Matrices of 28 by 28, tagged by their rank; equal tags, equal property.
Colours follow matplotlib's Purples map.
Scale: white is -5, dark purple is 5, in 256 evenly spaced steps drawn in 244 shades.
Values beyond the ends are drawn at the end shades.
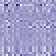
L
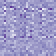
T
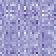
L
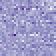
T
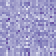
T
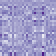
L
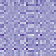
L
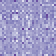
T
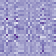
L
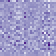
T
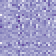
T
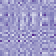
L
